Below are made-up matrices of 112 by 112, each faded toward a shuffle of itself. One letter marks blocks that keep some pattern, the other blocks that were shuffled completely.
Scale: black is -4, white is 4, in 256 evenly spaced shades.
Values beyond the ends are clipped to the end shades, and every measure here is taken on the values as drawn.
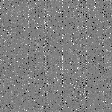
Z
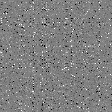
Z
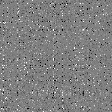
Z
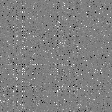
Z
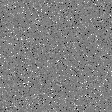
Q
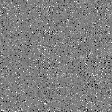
Z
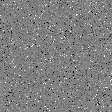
Q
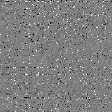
Z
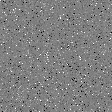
Q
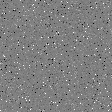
Q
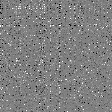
Z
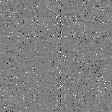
Z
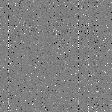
Z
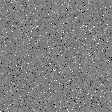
Q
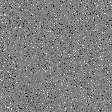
Q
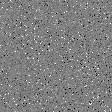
Q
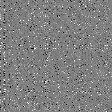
Z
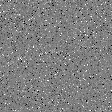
Q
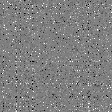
Z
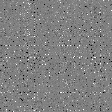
Z
